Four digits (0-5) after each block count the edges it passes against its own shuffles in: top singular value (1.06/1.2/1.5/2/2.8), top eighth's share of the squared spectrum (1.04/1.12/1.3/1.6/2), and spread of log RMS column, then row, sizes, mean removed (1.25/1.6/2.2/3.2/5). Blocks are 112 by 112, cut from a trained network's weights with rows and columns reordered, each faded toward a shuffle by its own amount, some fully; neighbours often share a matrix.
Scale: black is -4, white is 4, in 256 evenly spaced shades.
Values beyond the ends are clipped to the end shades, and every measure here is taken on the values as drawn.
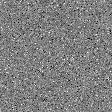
0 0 0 0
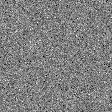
0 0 0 0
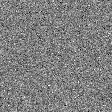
0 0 0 0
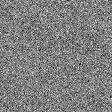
0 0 0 0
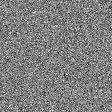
0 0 0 0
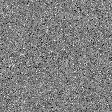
1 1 0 0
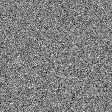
1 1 0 0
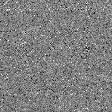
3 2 1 1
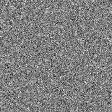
3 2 0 0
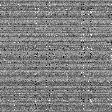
5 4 3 2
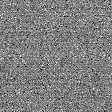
2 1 0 0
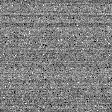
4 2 1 0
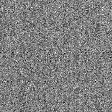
2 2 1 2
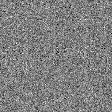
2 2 0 1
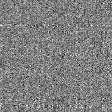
2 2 1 2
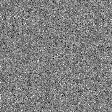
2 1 0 1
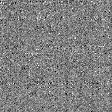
2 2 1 2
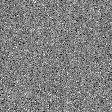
1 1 0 0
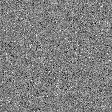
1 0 0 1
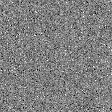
2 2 0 1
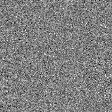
2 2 1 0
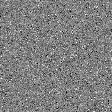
2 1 0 0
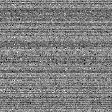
5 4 2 2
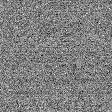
2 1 0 0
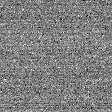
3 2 0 0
